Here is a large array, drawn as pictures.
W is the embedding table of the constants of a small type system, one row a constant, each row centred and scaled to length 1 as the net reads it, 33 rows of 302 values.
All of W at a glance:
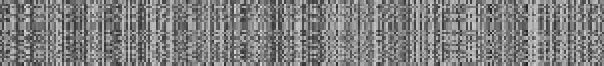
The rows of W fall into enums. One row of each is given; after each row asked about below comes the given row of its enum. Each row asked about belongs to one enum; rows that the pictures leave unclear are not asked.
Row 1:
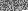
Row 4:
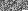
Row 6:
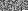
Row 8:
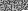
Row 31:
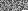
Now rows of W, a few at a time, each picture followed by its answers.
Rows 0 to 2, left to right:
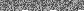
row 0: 1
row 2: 4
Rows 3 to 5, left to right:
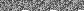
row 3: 31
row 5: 4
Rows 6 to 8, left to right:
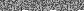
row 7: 1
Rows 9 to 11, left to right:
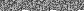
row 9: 4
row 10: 6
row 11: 8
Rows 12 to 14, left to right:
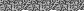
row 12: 8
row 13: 8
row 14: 8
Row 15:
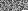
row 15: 31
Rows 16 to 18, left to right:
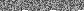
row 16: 6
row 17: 31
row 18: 1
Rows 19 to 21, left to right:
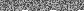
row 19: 1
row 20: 31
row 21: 8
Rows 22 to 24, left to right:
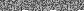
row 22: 6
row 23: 1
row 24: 8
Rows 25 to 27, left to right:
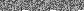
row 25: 6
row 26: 4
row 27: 1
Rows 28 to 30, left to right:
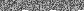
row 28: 4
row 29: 8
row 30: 1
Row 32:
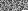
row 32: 31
